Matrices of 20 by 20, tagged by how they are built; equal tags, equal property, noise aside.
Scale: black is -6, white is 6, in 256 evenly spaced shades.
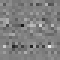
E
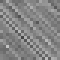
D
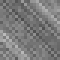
D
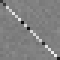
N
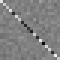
N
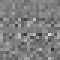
E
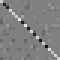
N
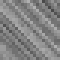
D
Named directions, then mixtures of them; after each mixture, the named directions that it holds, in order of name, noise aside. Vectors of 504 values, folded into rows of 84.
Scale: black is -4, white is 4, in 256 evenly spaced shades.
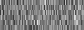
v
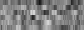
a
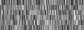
a, v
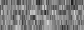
a, v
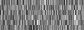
v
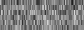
a, v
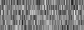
a, v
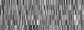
v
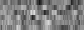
a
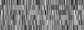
a, v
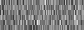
v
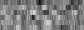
a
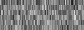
a, v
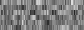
a, v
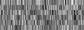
a, v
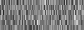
v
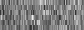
a, v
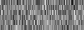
a, v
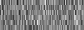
v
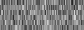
a, v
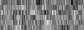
a, v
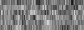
a, v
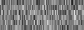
a, v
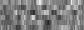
a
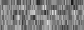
a, v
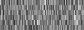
v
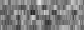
a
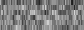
a, v
